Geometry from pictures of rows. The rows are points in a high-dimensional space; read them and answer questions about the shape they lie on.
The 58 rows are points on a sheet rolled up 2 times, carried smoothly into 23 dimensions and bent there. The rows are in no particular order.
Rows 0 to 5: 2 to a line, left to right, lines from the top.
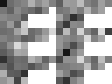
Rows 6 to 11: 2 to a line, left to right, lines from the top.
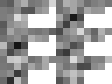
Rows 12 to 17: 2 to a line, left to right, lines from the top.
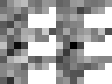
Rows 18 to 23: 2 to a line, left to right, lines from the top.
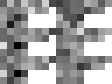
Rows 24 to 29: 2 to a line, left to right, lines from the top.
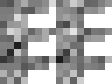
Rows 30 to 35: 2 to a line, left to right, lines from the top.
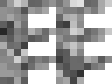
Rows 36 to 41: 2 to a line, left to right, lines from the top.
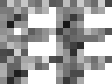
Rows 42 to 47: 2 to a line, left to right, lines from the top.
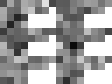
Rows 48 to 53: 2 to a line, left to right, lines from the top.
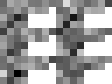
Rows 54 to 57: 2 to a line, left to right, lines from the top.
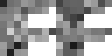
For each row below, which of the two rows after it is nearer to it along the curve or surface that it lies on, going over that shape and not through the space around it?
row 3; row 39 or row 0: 39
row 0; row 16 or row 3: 16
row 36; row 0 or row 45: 45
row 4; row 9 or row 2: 2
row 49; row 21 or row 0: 21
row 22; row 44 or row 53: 44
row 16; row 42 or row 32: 42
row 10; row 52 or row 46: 46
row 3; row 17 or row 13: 13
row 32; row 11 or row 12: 11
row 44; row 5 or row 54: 54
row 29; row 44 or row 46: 44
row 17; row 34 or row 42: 34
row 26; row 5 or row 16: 16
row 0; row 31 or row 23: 23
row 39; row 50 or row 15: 15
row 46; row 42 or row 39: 42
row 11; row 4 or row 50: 4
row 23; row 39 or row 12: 12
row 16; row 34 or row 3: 34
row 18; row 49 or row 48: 49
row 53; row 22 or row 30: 30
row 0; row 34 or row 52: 34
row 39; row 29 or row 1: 29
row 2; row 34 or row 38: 38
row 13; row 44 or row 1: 1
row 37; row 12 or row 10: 10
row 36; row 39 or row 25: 25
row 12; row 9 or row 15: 9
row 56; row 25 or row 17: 25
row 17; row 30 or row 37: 30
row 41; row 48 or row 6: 48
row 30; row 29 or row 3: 3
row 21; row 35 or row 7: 7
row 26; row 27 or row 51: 27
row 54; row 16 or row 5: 16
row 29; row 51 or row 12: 51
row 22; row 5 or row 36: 36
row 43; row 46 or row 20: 46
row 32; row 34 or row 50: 34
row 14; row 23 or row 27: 27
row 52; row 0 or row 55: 55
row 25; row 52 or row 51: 52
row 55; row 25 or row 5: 25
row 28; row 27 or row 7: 27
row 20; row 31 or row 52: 52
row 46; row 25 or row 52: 25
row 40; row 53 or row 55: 55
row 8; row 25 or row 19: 25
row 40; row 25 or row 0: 25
